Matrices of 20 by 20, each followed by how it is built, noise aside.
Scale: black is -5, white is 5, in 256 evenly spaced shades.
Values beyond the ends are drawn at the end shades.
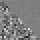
lower triangular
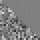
lower triangular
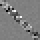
banded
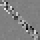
banded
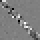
banded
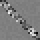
banded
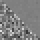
lower triangular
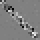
banded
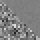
lower triangular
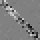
banded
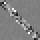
banded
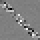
banded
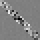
banded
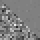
lower triangular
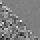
lower triangular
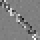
banded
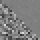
lower triangular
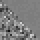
lower triangular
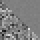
lower triangular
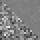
lower triangular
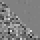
lower triangular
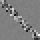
banded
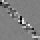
banded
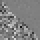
lower triangular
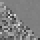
lower triangular
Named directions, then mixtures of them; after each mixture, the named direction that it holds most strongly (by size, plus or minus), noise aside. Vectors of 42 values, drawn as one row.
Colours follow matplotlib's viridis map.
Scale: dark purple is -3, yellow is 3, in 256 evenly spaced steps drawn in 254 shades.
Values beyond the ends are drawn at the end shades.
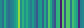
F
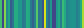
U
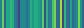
F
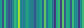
F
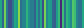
F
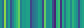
F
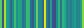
U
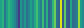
F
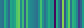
F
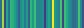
U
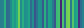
F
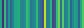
U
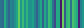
F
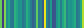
U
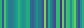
F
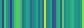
U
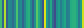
U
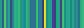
U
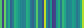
U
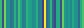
U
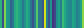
U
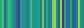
F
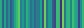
F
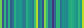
U
